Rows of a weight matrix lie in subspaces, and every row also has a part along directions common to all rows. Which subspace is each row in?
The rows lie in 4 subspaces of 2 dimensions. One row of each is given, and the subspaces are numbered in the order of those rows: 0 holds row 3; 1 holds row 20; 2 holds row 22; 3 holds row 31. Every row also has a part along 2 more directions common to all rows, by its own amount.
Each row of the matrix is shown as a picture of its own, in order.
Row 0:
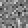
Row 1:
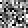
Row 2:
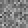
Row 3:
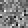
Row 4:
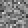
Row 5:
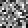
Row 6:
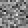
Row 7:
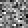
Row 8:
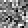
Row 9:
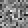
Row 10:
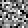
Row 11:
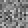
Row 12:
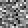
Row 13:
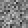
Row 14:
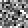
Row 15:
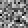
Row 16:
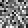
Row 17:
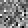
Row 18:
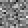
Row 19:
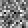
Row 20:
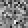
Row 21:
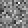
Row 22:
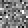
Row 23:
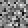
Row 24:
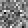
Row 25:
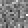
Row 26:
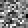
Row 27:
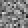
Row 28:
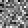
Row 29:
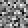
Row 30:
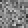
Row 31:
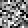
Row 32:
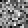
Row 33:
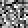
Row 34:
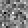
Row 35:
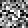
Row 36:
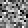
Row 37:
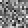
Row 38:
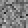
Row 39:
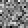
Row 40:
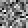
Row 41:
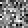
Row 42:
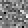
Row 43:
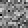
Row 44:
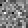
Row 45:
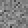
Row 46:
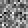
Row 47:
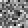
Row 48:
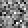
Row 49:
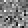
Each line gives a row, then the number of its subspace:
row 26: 1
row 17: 0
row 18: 3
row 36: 2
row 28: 2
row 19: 1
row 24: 1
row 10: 2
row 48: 1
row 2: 0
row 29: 1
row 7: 3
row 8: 0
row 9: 0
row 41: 1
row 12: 3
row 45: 1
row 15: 0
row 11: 0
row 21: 1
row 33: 3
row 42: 2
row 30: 2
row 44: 3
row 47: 2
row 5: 3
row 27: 1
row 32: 2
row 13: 1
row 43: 2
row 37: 2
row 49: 0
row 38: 3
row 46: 0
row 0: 3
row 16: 2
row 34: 0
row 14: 2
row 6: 3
